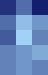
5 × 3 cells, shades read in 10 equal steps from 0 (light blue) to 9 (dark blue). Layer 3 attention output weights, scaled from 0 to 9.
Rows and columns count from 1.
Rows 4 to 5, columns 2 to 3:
3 2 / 3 4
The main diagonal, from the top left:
8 1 4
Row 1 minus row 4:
4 2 7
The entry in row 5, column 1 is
4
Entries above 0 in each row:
3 3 2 3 3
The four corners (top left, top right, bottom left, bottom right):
8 9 4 4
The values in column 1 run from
4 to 8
